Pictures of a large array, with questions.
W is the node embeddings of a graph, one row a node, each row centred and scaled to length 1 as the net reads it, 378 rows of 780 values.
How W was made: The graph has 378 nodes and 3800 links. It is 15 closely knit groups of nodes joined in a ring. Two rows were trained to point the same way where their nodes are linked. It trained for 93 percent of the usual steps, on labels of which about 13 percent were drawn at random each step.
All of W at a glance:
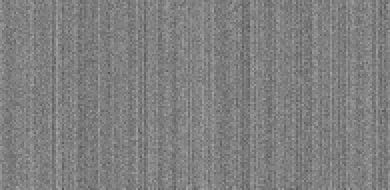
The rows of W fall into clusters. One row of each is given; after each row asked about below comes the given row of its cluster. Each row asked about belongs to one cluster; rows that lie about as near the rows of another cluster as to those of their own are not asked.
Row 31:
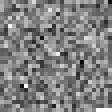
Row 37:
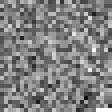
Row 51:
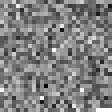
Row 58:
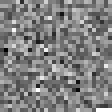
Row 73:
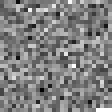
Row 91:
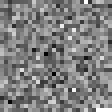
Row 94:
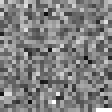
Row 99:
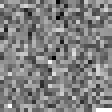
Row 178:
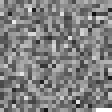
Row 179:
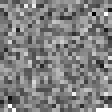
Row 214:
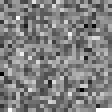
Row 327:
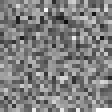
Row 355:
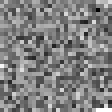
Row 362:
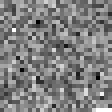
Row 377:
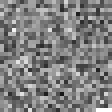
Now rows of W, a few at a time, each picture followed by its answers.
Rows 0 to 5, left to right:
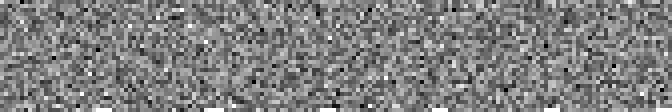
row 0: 99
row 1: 91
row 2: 355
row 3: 37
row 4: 37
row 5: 94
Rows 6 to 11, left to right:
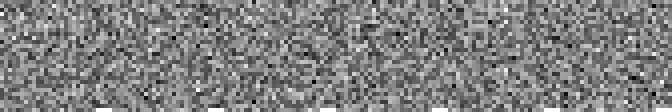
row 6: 355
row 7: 51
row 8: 58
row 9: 327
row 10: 377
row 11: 327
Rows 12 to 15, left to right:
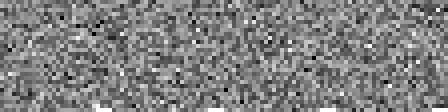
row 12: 58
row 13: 377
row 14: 73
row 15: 51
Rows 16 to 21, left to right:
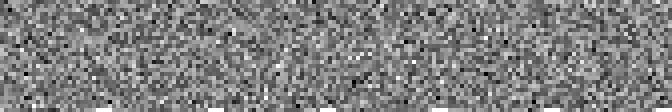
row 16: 73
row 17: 73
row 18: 179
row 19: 99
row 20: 51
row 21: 178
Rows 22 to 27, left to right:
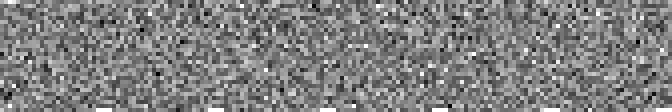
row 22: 99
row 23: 99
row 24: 37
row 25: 355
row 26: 99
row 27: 377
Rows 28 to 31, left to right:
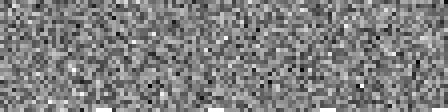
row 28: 327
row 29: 37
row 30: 51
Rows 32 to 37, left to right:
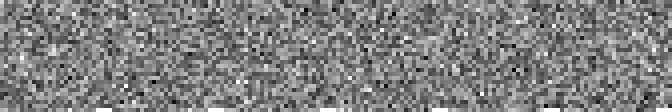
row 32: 178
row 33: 58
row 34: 51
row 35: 73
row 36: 51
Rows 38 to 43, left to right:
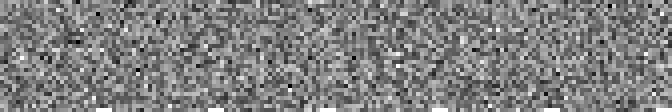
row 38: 178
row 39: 179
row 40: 91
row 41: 327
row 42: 178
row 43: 99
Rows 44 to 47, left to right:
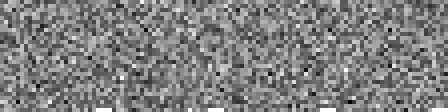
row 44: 73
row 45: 179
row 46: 355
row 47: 362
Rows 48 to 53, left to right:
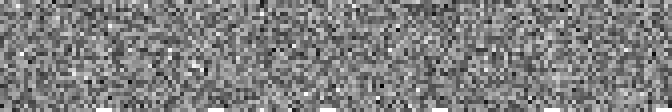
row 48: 214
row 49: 178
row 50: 327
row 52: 91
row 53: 327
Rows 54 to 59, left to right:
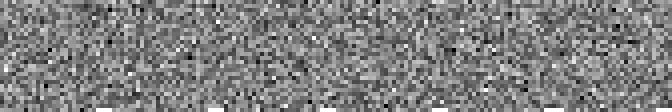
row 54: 51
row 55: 327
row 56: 99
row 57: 178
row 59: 178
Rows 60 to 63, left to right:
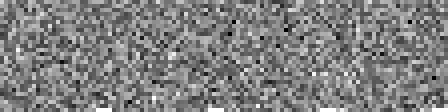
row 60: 377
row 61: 94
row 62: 91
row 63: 377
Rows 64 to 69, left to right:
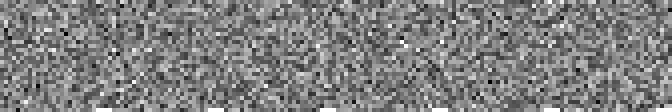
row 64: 51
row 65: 327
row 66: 362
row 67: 73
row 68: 99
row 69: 37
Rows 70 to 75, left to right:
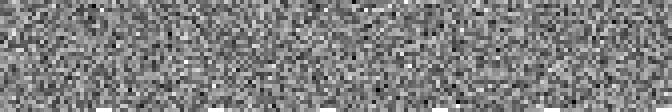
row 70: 73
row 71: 37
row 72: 51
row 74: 377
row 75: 327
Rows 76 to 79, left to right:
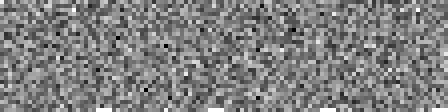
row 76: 37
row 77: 37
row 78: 178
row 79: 91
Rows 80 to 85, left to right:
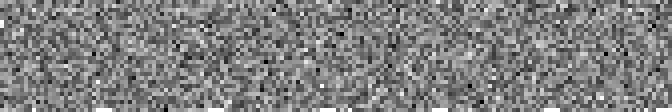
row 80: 327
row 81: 58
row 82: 178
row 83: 91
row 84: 362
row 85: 31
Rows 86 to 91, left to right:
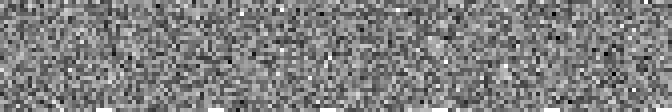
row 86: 31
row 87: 58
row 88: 178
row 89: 214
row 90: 377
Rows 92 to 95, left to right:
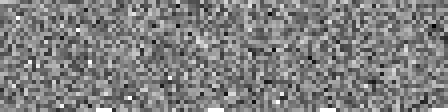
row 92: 99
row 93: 362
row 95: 377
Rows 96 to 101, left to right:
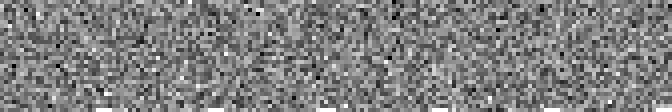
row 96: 355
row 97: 51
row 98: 377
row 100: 73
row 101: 327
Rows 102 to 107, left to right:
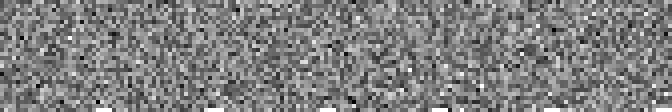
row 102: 91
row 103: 91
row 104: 362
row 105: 355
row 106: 179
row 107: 327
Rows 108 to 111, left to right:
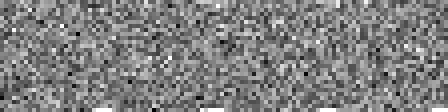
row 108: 362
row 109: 178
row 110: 178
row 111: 327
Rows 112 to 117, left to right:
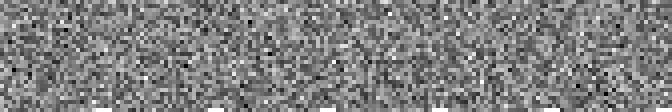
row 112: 214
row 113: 362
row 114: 377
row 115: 94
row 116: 179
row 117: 377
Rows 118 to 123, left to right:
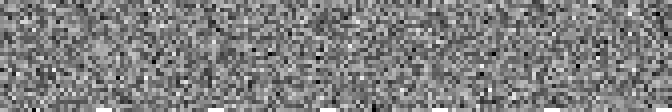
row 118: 214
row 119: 355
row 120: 58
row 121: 58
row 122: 51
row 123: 327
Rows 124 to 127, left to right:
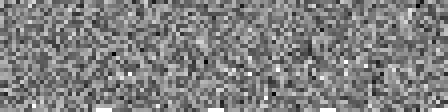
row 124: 327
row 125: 31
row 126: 179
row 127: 377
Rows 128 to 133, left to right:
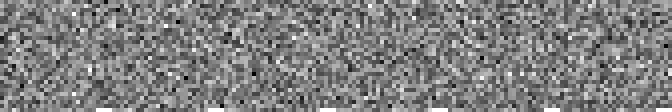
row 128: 178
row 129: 327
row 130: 73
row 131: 51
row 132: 37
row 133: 178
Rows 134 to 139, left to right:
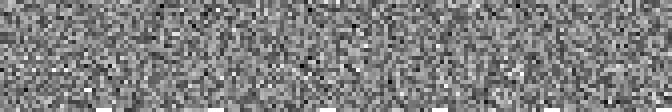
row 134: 73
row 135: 214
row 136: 91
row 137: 37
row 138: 94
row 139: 179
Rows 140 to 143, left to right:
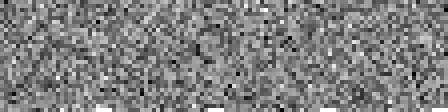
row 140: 362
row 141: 179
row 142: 377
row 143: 31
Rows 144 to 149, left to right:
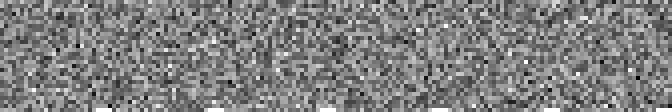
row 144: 327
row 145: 362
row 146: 327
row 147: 178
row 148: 99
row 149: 31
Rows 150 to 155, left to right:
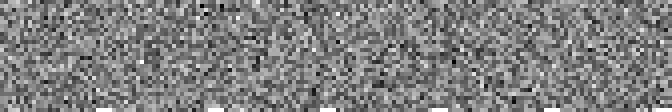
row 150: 73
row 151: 327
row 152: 37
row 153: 355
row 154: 179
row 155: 99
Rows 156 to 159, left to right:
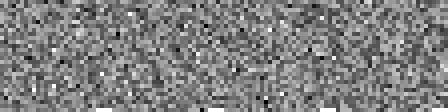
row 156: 51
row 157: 99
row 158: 51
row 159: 179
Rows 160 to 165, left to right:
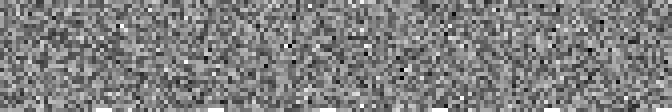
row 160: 327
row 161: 58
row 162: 179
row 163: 51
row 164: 31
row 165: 99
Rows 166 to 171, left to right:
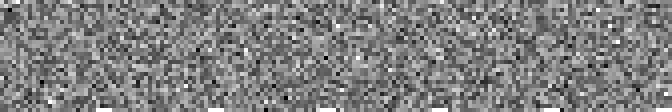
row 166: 94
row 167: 51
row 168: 73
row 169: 178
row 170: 179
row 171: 377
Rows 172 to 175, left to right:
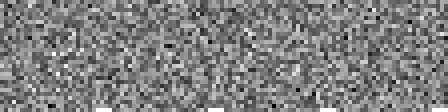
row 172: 327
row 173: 37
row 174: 94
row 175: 327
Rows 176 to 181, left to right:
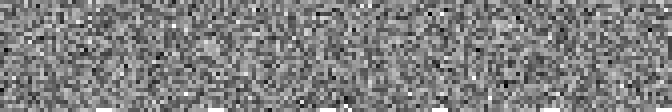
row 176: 58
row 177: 214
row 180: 94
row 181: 377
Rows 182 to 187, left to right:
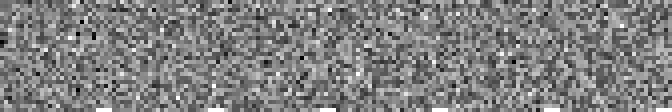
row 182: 91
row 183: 37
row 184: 178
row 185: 94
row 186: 327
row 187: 214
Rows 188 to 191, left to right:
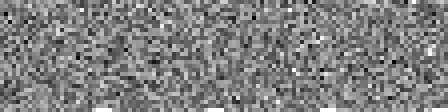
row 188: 362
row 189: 178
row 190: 91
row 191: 51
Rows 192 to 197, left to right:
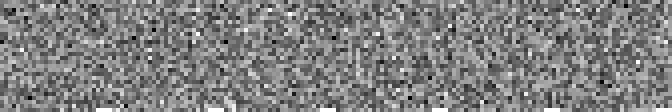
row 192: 73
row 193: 327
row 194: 377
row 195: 94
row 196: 31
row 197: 214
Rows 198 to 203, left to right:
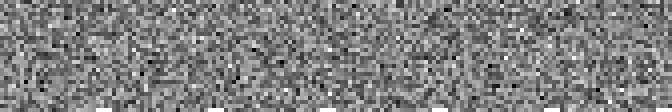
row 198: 214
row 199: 94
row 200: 355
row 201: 58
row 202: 214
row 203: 94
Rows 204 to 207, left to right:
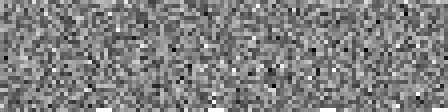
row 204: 178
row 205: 37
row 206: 178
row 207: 94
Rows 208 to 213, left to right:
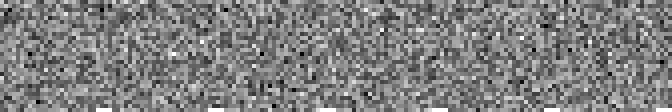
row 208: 94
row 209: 94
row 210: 51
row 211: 51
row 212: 31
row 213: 327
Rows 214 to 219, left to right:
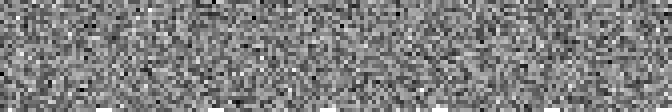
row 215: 377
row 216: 91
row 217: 58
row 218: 37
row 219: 377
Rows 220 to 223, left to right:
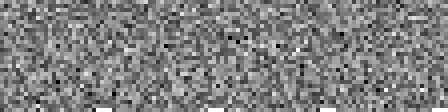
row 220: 37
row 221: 37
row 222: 37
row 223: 73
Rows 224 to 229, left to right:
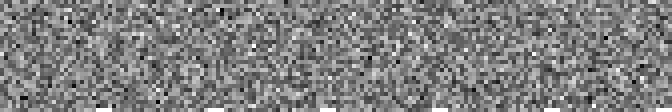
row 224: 214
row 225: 178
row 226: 58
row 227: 37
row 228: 73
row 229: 377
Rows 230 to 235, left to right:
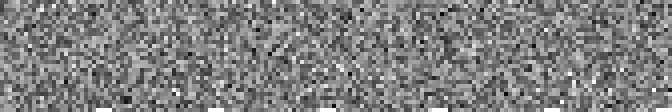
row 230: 73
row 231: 355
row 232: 94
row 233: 377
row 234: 37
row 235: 214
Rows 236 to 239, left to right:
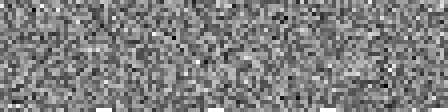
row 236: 355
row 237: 179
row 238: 31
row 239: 178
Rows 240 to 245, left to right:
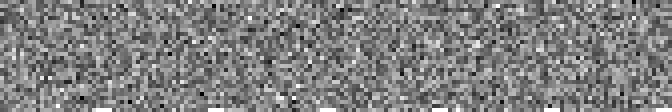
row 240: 94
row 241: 355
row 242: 327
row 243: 31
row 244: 37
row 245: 179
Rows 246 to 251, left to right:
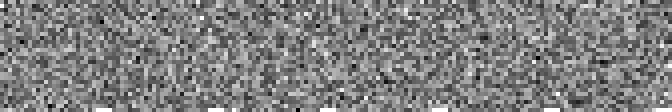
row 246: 327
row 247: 179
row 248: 214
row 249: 327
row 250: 355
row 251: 377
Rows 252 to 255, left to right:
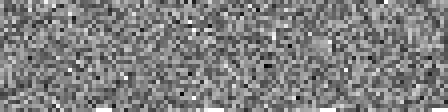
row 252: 362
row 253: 58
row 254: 214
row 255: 355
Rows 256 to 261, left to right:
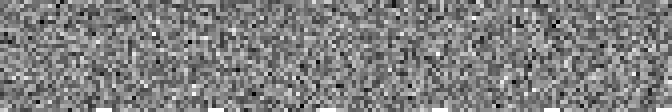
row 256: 73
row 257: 94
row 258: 91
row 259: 214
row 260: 31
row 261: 37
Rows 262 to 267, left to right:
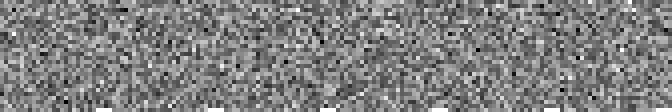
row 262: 73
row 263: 73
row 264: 37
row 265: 362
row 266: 31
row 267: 179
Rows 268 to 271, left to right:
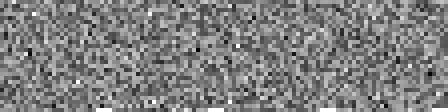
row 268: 99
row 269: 73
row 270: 91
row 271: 51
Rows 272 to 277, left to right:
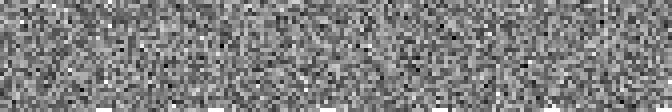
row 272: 214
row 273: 94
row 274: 377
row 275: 99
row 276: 37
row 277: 99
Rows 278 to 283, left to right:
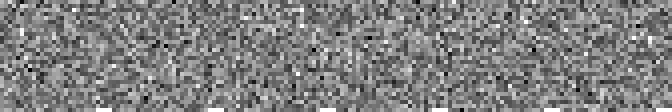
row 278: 377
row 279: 37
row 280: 91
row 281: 94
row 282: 58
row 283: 58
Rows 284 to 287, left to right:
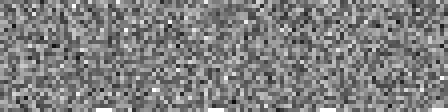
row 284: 355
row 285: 58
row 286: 99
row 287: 362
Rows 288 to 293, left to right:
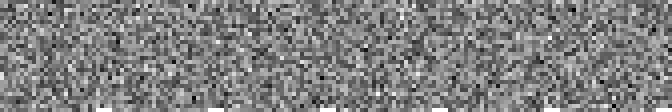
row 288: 91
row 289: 58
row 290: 37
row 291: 179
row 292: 94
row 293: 362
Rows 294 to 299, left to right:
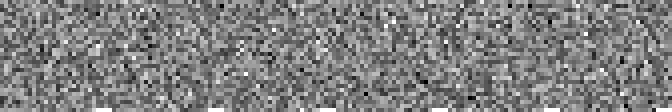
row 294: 51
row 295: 37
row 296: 178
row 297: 178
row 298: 377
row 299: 37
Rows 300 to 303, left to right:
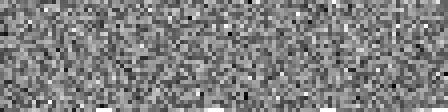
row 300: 31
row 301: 58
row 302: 214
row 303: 58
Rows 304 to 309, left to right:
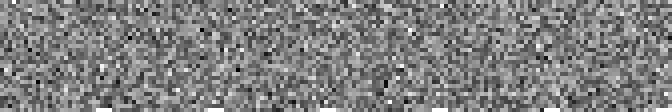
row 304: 51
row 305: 355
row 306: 73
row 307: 214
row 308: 179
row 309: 377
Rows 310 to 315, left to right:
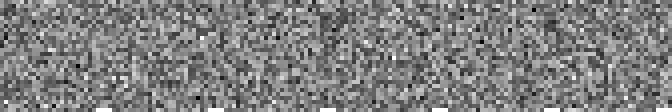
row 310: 362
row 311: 94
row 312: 31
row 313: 94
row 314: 31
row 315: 37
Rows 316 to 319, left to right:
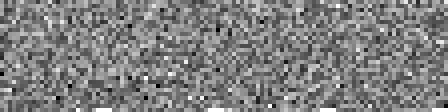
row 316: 178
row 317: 362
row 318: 51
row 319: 58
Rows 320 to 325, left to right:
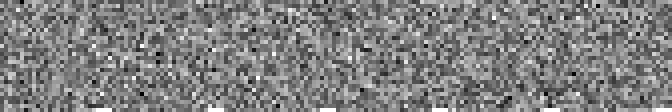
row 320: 179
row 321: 91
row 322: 31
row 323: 94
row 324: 178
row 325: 58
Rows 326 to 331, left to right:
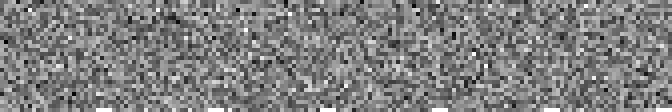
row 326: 73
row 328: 377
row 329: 362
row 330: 99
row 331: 377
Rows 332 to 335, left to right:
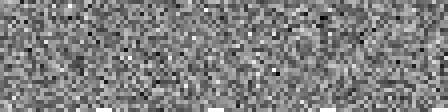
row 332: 99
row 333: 91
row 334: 31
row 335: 362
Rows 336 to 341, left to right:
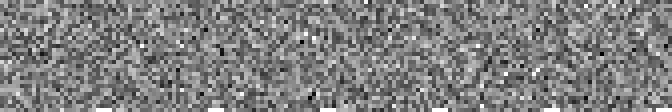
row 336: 51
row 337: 362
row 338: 94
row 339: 73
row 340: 355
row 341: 179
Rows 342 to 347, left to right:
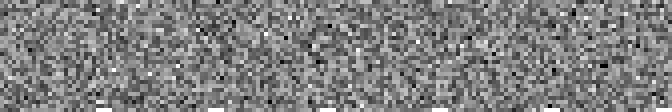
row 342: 31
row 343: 377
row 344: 179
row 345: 37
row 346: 99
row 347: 377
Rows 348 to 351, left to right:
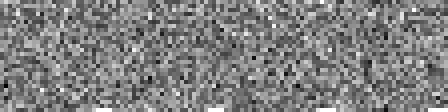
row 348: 99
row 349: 327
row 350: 178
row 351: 73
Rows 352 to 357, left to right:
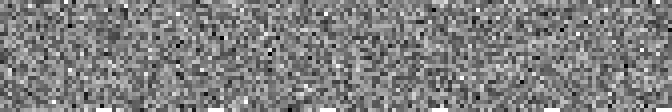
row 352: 31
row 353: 377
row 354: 99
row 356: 73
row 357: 31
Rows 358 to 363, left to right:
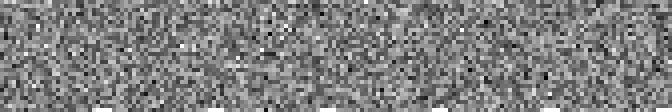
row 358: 99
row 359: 73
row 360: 51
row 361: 51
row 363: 31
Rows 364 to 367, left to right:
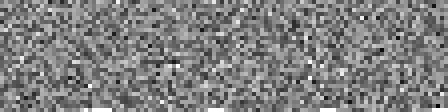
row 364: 58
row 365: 377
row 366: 178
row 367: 179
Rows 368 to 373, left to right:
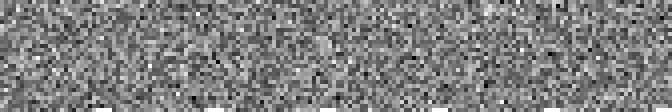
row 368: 178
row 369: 94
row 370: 214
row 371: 327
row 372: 355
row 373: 327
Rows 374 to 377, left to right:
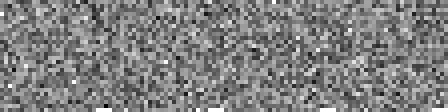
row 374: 355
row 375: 31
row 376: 355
